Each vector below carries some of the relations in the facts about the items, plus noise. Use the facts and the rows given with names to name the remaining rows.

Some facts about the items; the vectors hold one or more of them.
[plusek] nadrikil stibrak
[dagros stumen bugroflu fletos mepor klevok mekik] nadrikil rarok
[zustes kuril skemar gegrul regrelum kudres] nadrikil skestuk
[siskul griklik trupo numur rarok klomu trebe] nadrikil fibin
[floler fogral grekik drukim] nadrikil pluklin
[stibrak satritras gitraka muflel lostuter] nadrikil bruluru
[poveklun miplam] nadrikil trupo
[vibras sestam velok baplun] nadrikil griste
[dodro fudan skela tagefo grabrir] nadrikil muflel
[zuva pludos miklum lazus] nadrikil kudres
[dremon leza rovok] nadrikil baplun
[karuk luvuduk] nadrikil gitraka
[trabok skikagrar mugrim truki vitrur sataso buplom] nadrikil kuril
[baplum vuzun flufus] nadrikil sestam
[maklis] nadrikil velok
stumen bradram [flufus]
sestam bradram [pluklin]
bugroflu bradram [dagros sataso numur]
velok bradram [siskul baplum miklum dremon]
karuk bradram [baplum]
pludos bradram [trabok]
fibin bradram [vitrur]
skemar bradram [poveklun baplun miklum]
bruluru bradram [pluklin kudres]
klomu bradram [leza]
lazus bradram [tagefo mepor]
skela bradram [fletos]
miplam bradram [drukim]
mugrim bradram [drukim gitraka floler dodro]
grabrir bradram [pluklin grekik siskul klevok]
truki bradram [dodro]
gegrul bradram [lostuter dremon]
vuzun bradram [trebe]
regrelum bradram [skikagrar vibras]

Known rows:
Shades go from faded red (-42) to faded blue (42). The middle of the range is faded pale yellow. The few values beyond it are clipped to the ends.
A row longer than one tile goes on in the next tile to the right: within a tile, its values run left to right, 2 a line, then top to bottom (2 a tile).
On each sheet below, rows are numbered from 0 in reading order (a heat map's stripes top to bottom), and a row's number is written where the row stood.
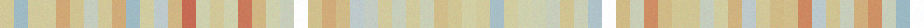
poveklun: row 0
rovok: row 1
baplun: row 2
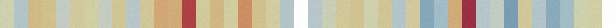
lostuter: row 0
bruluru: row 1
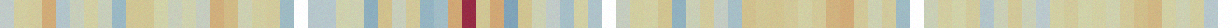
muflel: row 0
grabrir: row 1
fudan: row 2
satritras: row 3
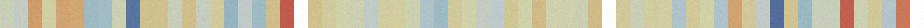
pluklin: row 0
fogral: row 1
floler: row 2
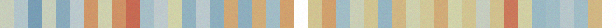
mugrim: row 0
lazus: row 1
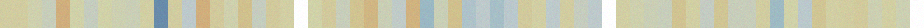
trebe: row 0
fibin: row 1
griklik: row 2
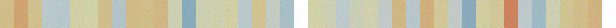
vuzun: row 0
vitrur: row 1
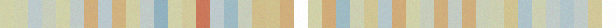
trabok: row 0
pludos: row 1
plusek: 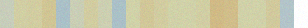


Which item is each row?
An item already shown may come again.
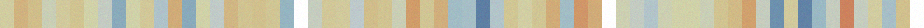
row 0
vibras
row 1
dagros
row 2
miplam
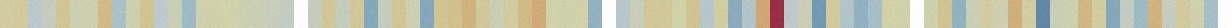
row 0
klomu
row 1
skela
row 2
bruluru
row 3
regrelum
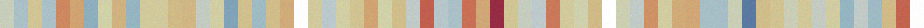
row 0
klevok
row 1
miklum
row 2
pluklin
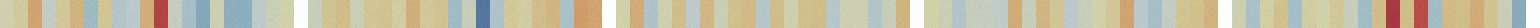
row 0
sestam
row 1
numur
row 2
zuva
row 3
buplom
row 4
karuk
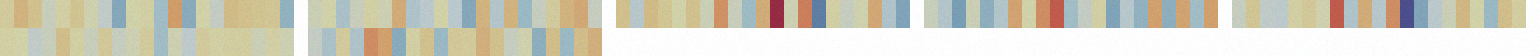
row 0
vibras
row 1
skikagrar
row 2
velok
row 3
mugrim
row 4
bugroflu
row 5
griklik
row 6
klevok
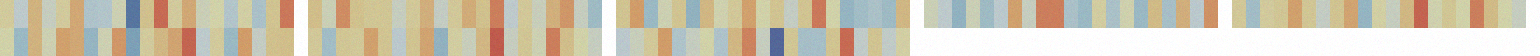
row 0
grekik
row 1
baplun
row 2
lazus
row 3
truki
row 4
poveklun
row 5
siskul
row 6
poveklun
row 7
gitraka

